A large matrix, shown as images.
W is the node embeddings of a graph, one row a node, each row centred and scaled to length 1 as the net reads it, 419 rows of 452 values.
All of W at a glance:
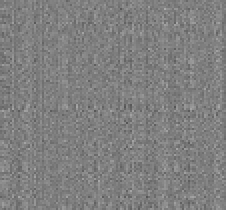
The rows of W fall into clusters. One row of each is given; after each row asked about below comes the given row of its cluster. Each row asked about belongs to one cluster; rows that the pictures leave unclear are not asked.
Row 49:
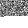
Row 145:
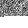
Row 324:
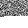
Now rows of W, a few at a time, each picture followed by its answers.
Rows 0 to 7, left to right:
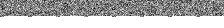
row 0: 324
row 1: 324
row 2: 145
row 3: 49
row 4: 324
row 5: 145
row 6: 145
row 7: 49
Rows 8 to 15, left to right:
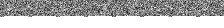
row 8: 324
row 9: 49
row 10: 324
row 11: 145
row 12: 145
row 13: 324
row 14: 49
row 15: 324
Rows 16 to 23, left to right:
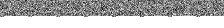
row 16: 324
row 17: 49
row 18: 49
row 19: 49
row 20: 324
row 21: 145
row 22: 145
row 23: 49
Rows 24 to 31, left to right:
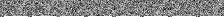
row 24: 145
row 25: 145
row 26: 49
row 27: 324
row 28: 324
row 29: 145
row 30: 324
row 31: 145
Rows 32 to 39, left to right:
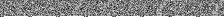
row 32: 145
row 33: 324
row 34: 145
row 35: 145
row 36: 324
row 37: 145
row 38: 49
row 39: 145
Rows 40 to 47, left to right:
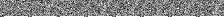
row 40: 324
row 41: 145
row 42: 49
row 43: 145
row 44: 145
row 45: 145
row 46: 145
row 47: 145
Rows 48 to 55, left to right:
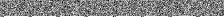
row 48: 49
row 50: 145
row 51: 49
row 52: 49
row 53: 49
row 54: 145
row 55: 324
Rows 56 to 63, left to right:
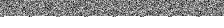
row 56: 145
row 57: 49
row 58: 49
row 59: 324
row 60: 49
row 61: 324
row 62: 324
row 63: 49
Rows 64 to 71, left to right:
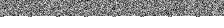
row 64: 324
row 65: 145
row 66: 324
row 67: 324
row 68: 324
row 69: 324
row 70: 145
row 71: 145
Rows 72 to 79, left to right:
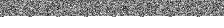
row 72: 145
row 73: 49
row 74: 324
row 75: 145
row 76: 145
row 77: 145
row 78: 49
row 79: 49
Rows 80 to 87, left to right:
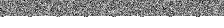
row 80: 49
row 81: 145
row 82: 49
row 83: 145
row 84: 324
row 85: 145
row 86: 49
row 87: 145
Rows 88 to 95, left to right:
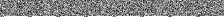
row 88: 49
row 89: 145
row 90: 324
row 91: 145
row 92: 49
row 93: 145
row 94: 49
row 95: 324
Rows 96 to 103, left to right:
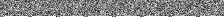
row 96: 324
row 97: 324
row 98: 145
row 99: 145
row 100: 145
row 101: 49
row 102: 49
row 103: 145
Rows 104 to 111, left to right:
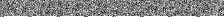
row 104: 145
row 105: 324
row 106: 49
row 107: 324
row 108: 49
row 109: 145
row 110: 324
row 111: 145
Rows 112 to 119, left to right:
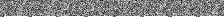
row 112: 145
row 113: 145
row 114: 324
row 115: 324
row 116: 49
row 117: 145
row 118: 145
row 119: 145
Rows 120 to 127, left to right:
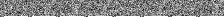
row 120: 324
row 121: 145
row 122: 145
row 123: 145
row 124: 324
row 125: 145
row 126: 324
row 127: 145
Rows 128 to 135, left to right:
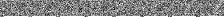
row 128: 49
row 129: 49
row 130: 145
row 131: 49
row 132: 324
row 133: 49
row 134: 145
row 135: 145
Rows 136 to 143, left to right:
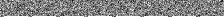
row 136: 49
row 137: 49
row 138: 324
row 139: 145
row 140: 145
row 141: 324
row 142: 324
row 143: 324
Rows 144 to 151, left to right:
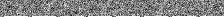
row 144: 145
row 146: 324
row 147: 145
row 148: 324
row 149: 145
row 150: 324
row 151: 49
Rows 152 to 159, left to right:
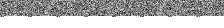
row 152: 49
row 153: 145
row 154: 49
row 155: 324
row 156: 324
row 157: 145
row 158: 324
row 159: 49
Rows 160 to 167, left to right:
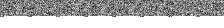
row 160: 145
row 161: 324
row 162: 145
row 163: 145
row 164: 145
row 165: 145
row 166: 49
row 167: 49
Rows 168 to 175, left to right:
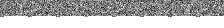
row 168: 145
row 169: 324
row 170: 145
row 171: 49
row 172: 324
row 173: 145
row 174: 145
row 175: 324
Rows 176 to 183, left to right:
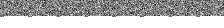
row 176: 324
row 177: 324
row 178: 49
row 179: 49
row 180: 324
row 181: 324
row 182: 49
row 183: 145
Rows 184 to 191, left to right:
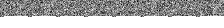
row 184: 145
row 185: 145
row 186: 324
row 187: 324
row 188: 324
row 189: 49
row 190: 324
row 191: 145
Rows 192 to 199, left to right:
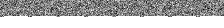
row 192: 324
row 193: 145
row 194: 49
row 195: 324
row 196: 49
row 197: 145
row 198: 324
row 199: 145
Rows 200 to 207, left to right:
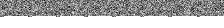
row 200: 324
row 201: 324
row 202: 145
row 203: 145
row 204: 324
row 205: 324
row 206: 145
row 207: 49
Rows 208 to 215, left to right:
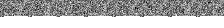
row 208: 145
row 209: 145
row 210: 49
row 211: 145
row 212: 145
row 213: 145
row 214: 145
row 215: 145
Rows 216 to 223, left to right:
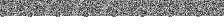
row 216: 49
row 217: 145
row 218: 145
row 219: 145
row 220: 49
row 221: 49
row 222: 49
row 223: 49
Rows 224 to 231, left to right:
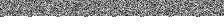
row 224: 324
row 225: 145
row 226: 49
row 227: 324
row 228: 324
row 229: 324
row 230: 49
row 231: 324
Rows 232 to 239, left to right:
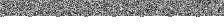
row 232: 49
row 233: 324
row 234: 324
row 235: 49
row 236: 324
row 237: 145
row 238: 49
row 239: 145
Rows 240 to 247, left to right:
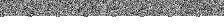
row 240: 145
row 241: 49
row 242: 145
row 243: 145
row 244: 324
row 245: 324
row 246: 324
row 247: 145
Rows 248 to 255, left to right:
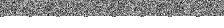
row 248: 145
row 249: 49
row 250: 49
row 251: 145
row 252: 145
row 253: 49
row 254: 145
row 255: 324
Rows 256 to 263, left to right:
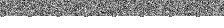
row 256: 49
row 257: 324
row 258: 49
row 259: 324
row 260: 145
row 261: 145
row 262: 49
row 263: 145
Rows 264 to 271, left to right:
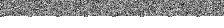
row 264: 324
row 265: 145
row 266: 49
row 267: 145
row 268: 324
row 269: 145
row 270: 324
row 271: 49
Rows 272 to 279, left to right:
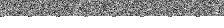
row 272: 324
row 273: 324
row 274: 145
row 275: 49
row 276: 324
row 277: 324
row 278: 145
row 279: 145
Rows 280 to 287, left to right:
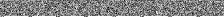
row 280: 49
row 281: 49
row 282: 145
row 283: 145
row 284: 49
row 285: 145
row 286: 49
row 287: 49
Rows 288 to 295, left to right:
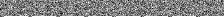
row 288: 324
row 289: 49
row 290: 49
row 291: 324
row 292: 324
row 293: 49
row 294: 324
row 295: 324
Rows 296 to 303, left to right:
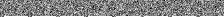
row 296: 145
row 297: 145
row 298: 49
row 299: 145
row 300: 324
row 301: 49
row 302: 145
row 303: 49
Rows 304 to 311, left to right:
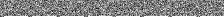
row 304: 324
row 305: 324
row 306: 49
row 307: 145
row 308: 49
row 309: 324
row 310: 49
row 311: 49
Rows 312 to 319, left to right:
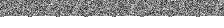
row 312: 324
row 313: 145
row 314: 145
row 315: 324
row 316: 145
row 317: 324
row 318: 49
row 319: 145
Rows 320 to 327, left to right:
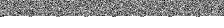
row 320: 324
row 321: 49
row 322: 49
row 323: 324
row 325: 49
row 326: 49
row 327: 145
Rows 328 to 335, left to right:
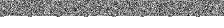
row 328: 49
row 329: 145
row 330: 49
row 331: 145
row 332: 49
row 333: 49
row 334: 49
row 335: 145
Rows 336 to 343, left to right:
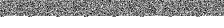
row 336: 49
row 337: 49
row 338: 49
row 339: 324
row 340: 49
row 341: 145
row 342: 49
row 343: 49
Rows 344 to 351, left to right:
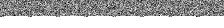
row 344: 324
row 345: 145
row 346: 145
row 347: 145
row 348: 324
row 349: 324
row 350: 49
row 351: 324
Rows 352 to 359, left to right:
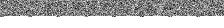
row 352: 324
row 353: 49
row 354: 49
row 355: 49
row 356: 145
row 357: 145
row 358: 324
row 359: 324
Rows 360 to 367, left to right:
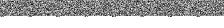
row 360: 49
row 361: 49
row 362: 324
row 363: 49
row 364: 324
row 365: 49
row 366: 145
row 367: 49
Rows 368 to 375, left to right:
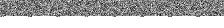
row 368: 49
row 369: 145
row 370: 324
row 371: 49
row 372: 49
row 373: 49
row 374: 145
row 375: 324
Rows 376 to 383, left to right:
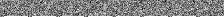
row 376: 49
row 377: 145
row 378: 49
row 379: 145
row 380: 49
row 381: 324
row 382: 324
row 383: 324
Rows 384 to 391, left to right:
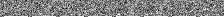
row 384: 324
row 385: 145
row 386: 49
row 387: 324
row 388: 145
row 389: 145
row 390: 49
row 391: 324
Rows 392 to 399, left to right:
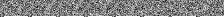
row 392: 145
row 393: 145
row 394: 145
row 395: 145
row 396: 145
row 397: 324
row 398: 49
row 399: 324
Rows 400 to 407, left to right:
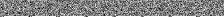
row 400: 324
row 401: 49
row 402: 145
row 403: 49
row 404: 49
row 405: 49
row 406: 49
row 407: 324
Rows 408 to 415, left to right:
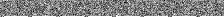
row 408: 49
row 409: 145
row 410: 49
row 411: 49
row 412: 145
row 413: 49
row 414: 145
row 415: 49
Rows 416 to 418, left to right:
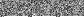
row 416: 49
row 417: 145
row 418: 145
